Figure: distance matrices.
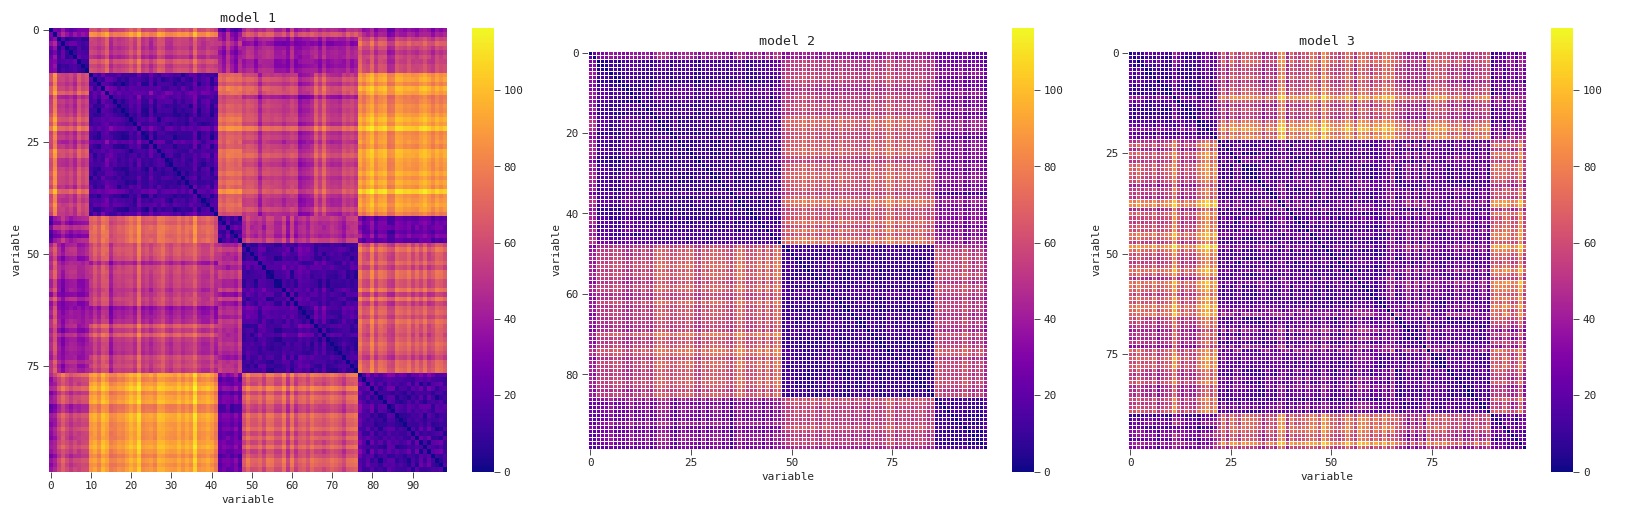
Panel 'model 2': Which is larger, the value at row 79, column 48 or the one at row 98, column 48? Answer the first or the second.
the second
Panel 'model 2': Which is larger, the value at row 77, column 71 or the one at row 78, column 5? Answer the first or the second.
the second
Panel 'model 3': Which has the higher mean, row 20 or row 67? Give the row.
20
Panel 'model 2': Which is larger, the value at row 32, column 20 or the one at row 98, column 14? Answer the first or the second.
the second
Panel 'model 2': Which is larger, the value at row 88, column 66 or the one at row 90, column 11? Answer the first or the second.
the first
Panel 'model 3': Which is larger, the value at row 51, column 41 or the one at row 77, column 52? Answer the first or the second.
the first
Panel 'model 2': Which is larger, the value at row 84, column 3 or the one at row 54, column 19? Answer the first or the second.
the second
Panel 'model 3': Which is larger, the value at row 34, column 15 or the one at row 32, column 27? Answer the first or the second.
the first
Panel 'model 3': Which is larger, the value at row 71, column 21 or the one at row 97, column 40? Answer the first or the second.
the second
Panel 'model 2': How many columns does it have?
99
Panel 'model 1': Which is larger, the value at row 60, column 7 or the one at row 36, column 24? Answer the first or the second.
the first
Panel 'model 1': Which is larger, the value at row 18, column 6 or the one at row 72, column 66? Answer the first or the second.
the first
